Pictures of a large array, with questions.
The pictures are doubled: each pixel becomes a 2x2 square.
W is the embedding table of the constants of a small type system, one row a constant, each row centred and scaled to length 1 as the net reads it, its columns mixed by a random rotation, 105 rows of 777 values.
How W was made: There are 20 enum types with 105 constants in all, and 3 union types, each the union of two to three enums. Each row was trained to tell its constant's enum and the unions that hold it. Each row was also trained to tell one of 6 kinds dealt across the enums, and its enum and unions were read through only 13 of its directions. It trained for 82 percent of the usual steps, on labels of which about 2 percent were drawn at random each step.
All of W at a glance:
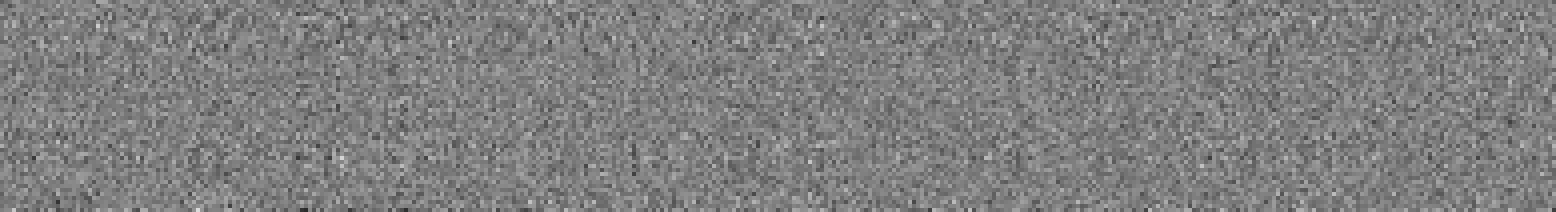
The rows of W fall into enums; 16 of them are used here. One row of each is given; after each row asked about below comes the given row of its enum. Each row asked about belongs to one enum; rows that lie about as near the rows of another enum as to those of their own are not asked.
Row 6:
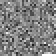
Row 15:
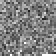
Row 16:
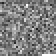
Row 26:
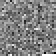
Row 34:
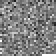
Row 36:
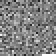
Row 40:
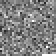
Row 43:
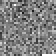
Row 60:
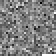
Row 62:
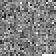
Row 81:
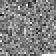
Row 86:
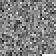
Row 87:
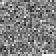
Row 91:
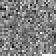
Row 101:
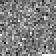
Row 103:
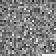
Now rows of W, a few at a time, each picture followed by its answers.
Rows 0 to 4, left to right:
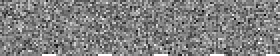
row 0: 62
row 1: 43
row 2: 91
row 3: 103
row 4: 103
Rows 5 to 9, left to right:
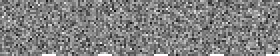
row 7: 86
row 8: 16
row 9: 40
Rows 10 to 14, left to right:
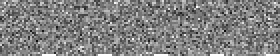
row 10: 43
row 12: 43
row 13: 43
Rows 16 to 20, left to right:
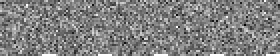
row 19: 62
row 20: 36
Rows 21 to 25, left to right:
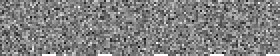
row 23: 87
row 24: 26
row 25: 86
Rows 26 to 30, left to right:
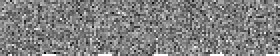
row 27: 87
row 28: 81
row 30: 91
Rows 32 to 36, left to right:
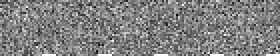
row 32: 15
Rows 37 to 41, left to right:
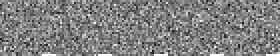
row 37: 6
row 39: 36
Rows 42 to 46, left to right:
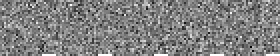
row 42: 81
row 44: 15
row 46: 87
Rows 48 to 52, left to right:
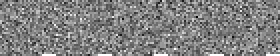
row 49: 36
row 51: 86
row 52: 60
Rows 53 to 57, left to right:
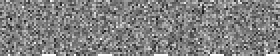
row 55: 81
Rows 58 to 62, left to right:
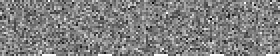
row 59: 36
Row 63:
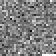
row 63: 60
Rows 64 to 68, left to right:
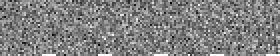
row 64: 91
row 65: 16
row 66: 86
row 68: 15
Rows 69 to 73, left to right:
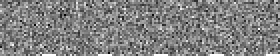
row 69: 15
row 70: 62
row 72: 87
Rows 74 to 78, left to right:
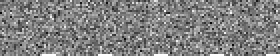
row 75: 16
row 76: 87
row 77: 86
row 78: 81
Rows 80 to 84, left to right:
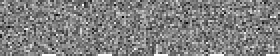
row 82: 40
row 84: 34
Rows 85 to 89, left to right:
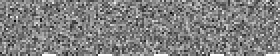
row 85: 60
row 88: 60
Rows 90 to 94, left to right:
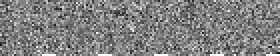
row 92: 62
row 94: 15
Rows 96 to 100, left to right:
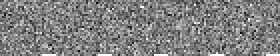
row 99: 81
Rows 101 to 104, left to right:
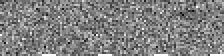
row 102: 34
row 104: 43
